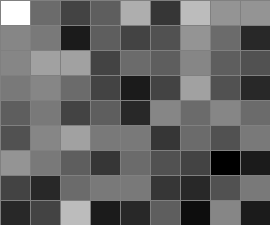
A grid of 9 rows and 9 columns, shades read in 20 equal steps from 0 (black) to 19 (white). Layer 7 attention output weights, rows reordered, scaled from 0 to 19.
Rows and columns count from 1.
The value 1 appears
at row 9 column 7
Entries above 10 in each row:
5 1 2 1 0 1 1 0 1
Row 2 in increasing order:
2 3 5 6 7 8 9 10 11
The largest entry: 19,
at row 1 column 1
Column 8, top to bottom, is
11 8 7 6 10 6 0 6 10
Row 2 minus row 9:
7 4 -12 5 2 -1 10 -2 1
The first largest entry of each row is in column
1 7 2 7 6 3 1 4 3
